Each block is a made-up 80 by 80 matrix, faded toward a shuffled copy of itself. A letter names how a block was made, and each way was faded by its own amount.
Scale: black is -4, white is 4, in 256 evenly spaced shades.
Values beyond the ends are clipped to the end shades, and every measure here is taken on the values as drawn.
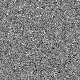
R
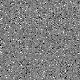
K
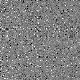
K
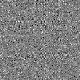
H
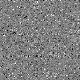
K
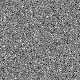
R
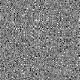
H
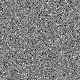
R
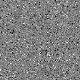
K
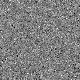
R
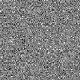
H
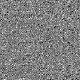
H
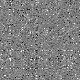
K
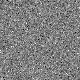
R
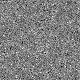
R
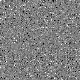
K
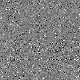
K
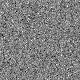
R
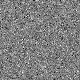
R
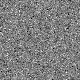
R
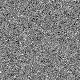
R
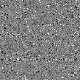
K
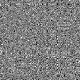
H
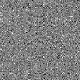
H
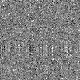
H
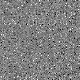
K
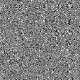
H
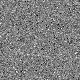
R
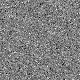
R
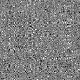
H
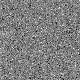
R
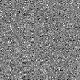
H
